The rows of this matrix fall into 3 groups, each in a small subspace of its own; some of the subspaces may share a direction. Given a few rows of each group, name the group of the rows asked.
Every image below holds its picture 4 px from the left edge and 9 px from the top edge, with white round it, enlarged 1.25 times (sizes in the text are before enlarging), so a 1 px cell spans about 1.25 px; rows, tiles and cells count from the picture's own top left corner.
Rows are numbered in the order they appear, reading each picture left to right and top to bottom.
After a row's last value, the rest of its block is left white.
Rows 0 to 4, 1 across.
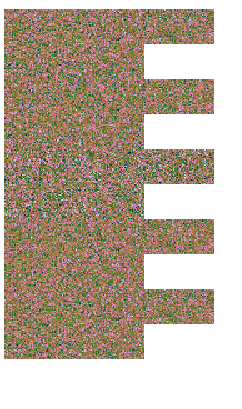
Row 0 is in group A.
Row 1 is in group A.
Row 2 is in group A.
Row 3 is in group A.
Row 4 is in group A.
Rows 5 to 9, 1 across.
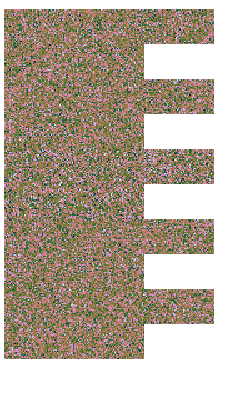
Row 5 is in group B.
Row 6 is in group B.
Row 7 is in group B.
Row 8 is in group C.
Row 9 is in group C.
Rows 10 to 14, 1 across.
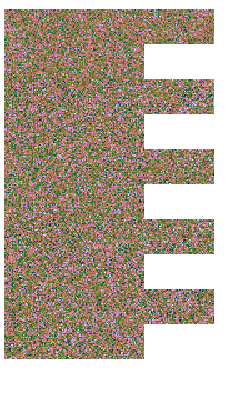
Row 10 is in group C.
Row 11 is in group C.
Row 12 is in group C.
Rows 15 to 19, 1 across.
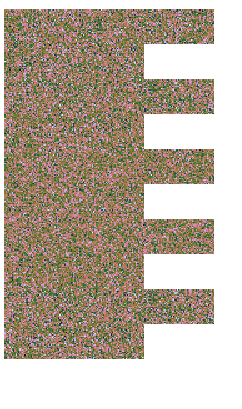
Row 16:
B
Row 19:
B
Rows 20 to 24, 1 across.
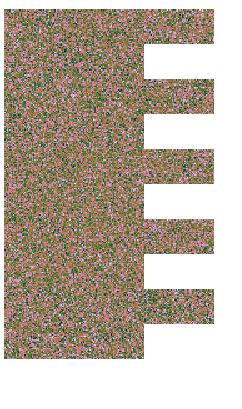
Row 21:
C
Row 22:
C
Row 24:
B
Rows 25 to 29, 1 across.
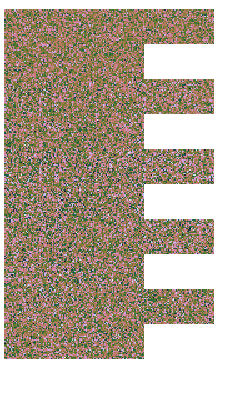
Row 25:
A
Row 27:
A
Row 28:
A
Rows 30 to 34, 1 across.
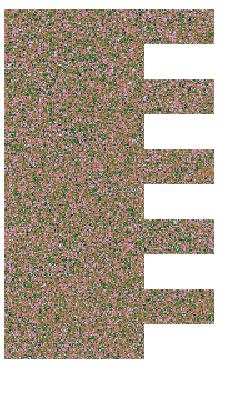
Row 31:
A
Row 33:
B
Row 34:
A
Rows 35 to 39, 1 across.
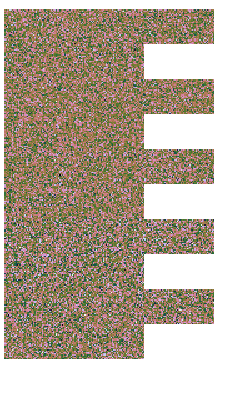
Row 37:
B
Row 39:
B
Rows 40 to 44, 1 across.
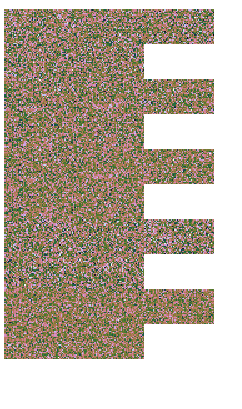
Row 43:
B
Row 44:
A
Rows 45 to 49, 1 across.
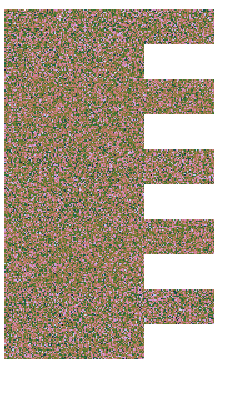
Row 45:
C
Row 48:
A
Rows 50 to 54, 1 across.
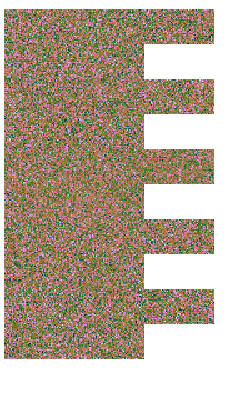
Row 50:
A
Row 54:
B
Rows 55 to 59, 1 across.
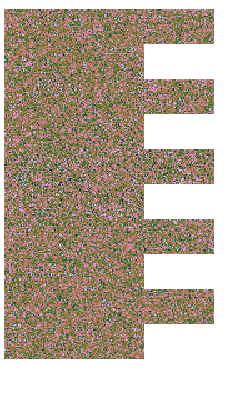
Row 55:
A
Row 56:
B
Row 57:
B
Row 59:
C
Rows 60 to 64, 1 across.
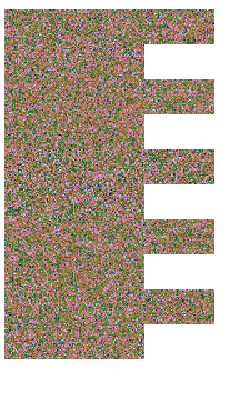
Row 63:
C
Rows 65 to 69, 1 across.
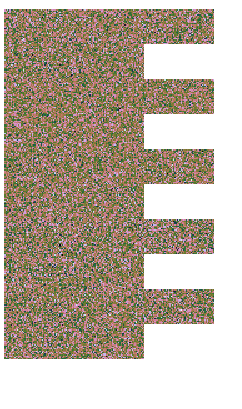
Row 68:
B
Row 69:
B
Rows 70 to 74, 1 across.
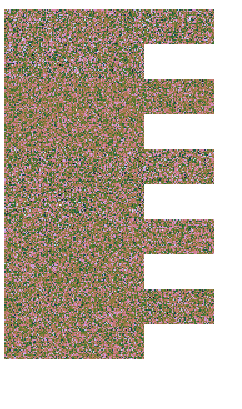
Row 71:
A
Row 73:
A
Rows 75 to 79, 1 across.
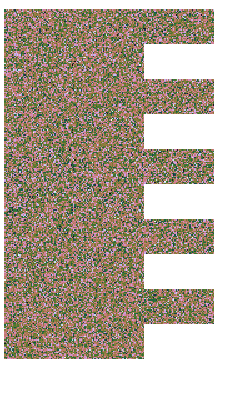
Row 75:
A
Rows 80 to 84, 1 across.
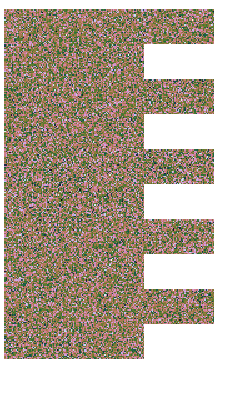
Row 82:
B
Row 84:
A
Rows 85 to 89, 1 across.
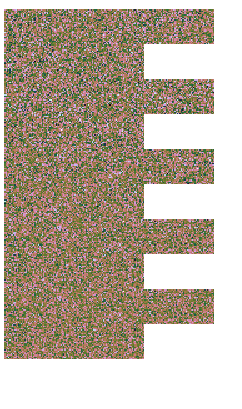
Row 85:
A
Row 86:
B
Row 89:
C
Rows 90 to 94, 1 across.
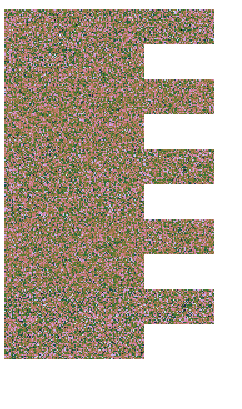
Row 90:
B
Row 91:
A
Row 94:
C
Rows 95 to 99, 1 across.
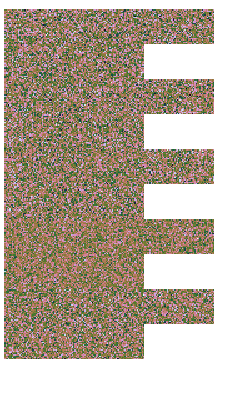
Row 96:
B
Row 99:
C
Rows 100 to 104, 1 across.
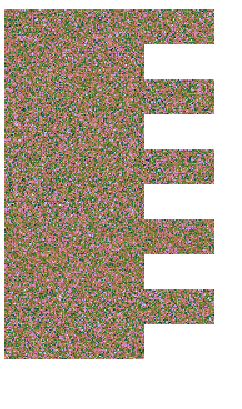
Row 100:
C
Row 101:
A
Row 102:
A
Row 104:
C
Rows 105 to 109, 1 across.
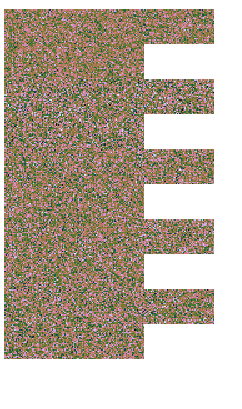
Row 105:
C
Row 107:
B
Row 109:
C
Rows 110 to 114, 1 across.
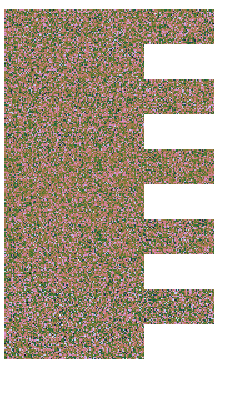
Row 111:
A
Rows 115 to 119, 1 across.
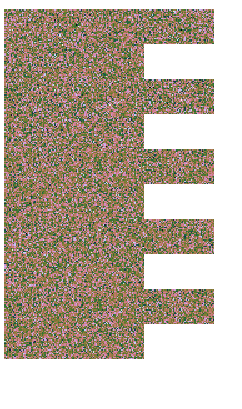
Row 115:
B
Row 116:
B
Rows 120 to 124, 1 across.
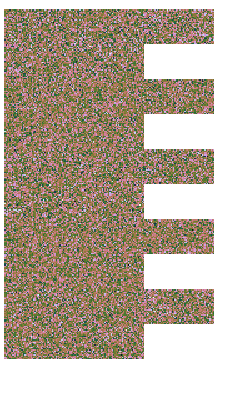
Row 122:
A
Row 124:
B
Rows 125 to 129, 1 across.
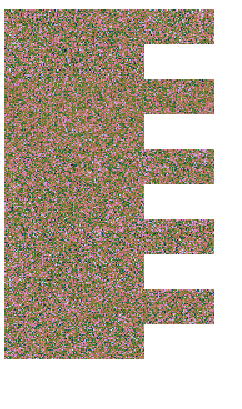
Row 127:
C
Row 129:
C
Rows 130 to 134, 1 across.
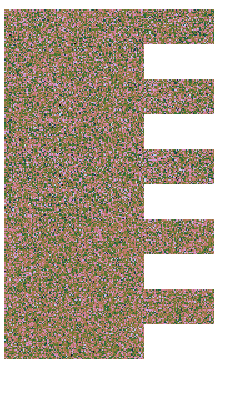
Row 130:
C
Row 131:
B
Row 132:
B
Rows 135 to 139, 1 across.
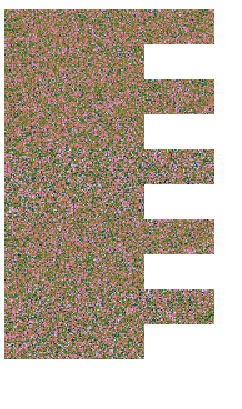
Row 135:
C
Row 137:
C
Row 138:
C
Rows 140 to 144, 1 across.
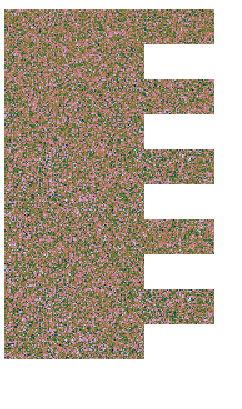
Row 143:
A
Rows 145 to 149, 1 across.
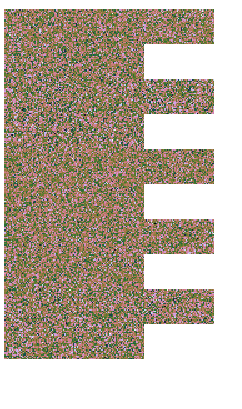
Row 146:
A
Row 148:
C
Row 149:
C
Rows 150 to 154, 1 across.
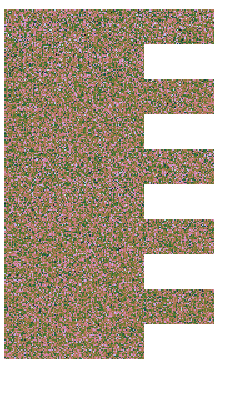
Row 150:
B
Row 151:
C
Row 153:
A
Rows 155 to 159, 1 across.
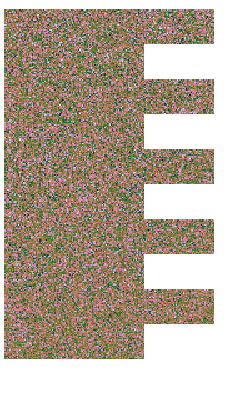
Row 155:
B
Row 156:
B
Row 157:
A
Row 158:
A
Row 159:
C
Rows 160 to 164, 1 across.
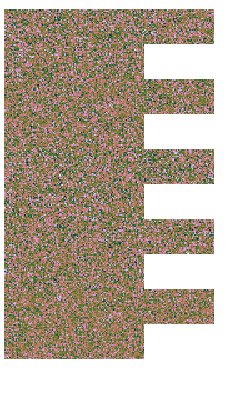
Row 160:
C
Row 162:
B
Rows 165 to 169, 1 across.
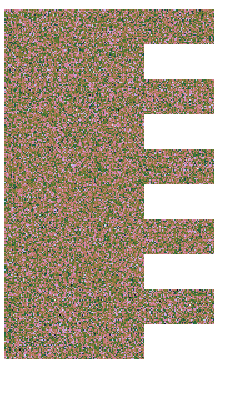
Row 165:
A
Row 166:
A
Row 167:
C
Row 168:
A
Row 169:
B
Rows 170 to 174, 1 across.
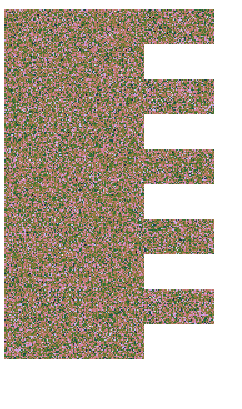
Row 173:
B
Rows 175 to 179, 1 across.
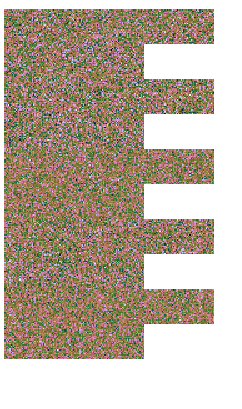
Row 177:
A
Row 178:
B
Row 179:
A
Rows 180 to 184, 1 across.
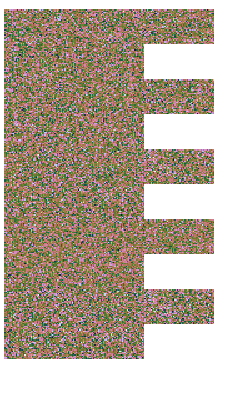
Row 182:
B
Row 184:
B
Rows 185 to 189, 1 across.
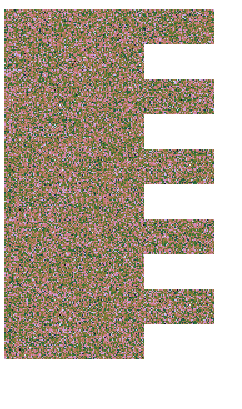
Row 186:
B
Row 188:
C
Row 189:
B
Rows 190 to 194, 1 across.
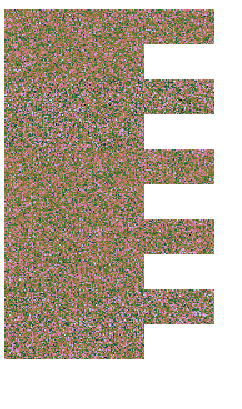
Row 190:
A
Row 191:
B
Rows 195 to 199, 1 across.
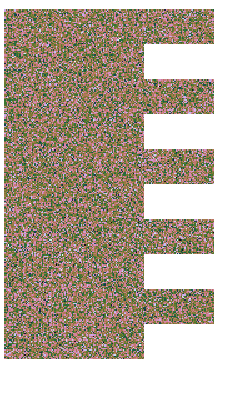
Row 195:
A
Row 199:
A
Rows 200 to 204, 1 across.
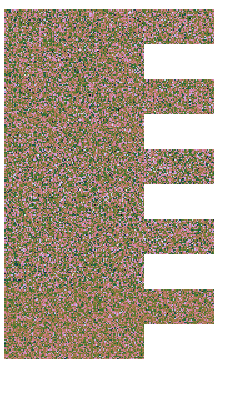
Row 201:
A
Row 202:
B
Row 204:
C
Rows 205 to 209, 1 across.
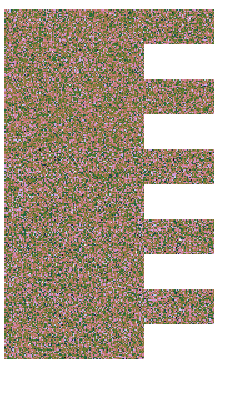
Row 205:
A
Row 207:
C
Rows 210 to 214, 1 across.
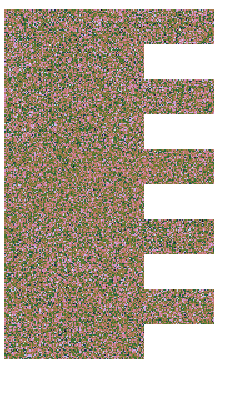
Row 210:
B
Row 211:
A
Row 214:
A
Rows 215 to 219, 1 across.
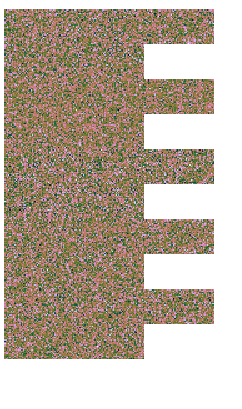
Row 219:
C
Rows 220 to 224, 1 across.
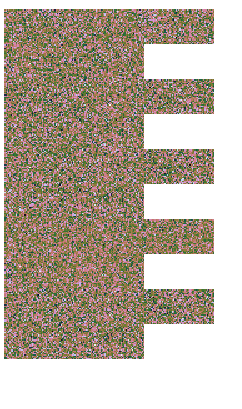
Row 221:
B
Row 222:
B
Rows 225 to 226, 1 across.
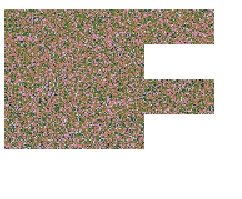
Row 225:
C
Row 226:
A
